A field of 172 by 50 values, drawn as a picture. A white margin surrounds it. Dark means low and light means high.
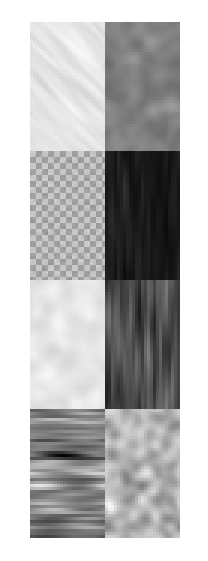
The table splits into 4 rows of 2 panels. Panel 1,1: very high, slanting down to the right, faint in contrast. Panel 1,2: middling, blotchy, faint in contrast. Panel 2,1: high, checkered. Panel 2,2: very low, streaked downward, faint in contrast. Panel 3,1: very high, blotchy, faint in contrast. Panel 3,2: low, streaked downward. Panel 4,1: middling, streaked across, strong in contrast. Panel 4,2: high, blotchy.
